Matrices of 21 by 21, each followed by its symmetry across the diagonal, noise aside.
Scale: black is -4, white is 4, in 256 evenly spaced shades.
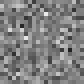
neither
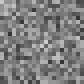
symmetric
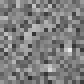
symmetric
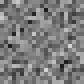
symmetric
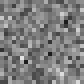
neither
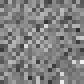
symmetric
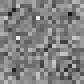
symmetric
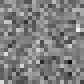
neither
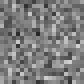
neither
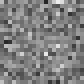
neither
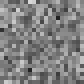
neither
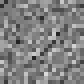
symmetric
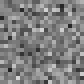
neither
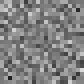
symmetric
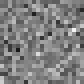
neither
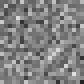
symmetric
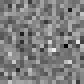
neither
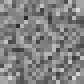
symmetric
